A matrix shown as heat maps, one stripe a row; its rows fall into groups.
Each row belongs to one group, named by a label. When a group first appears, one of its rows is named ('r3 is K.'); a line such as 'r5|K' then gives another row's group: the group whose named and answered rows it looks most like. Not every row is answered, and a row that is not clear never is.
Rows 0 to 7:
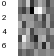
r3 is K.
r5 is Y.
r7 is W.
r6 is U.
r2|U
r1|W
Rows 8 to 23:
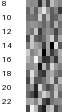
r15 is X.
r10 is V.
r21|W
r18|Y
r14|U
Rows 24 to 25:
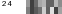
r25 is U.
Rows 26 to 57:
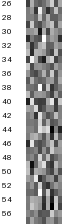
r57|Y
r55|U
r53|V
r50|K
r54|U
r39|K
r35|K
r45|U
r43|V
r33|K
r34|Y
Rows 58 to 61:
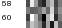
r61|U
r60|Y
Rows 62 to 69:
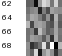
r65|K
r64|U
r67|U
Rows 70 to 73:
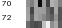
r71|K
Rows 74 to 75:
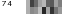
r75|X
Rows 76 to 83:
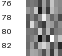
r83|U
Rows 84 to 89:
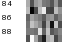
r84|K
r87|U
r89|Y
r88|V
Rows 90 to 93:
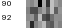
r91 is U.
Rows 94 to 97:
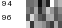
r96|Y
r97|K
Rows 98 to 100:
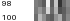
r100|Y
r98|V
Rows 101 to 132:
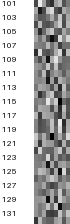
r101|Y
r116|U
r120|X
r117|K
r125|U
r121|K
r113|U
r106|X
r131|X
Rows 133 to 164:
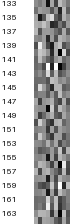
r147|K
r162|V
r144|W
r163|U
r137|K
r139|Y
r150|Y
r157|K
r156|U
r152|Y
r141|Y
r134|U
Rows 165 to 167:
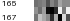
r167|U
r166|X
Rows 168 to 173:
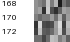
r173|W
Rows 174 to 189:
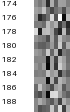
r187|W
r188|U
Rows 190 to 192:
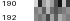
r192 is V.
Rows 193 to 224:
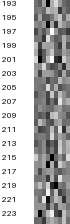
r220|V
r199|K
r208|Y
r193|W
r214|X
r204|X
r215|X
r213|X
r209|W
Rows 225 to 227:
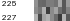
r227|K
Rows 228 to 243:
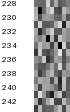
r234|U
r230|K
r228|V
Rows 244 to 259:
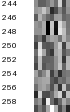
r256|U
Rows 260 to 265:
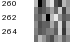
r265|Y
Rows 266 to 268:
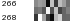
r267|V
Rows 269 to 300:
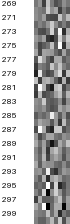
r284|X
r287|Y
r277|Y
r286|U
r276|K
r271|X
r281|Y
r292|K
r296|W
